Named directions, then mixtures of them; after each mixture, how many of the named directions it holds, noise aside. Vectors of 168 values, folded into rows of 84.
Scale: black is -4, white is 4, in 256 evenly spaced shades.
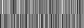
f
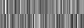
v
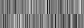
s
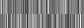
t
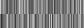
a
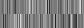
one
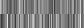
two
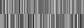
three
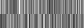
three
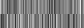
three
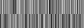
two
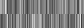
three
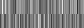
two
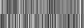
three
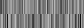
three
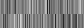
one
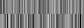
three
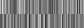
three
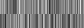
three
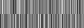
one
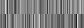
two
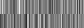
two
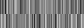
two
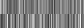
two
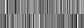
two
